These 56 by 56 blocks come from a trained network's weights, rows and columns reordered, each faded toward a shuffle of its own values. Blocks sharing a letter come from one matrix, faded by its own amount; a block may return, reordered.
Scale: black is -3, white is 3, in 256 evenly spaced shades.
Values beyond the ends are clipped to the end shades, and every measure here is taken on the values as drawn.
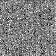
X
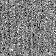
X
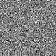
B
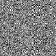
B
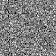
B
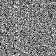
X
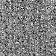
X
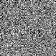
B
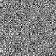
B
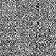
B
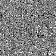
X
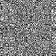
B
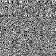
B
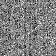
X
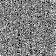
X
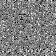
X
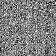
X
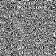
B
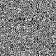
B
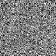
B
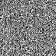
X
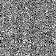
X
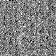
X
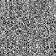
B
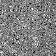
X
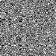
B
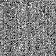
X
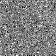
X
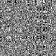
B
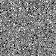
X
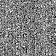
X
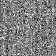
X
